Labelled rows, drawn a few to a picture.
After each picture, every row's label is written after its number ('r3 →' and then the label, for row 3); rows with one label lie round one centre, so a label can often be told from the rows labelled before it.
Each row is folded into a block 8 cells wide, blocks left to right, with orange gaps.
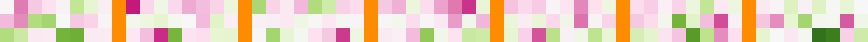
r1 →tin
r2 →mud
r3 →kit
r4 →mud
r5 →mud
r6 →tin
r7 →tin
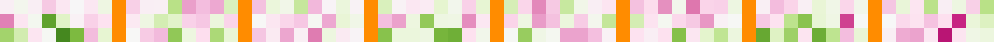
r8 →tin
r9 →mud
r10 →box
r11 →tin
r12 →kit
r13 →mud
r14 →tin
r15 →box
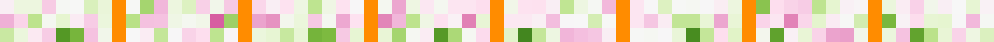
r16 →tin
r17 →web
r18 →tin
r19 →tin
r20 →kit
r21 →tin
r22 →kit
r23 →web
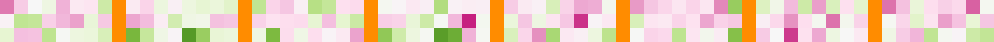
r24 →mud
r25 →tin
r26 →kit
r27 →tin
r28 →mud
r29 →mud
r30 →box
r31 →mud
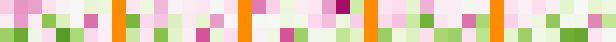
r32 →tin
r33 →web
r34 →mud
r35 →tin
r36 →tin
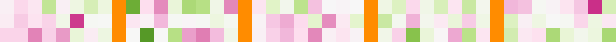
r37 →box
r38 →kit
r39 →box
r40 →web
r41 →mud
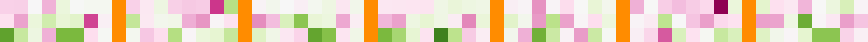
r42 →tin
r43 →mud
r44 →tin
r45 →tin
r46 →web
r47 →mud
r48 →tin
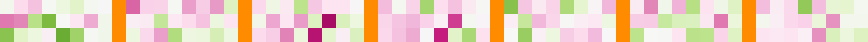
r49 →tin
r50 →mud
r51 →box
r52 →box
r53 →kit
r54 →tin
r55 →box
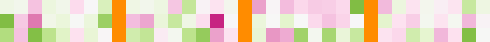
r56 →web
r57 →tin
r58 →mud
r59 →web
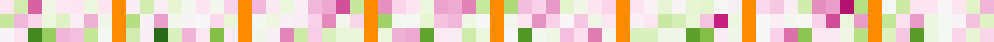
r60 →web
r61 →web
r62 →mud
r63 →mud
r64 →kit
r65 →tin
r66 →mud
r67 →web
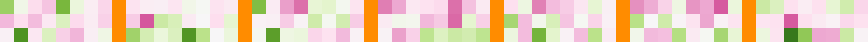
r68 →kit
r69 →tin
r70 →kit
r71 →mud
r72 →web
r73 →mud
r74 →web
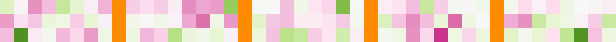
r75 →kit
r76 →mud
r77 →web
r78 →box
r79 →tin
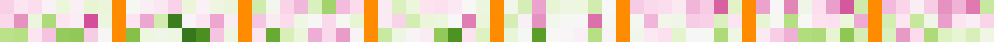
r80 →tin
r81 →tin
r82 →kit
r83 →tin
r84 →web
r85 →mud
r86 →mud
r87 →mud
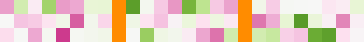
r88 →box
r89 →kit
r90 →tin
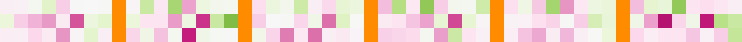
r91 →box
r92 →box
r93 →box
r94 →box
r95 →box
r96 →box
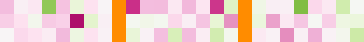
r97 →box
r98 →mud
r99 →box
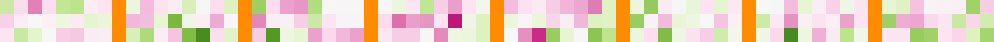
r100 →kit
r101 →tin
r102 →kit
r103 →box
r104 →mud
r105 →web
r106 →web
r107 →web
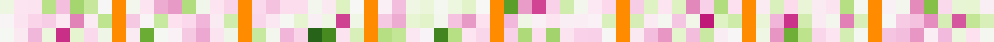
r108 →box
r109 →kit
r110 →tin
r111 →tin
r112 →kit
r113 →box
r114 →web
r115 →box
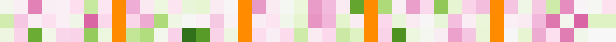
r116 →web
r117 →tin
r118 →mud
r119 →kit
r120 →box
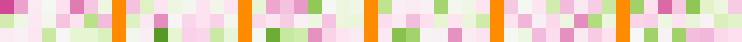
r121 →mud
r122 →web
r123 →kit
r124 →kit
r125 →box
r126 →kit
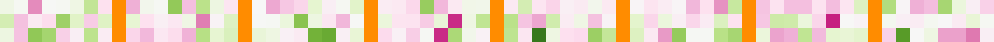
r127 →web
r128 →box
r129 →tin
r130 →box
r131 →web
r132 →mud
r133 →mud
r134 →kit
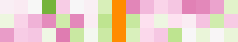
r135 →box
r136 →mud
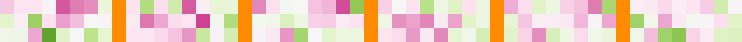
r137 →mud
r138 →box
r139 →mud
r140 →box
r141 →mud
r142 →web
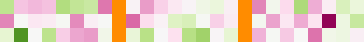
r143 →kit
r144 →tin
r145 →box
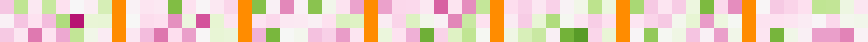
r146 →box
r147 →box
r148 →kit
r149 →mud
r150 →tin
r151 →kit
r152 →kit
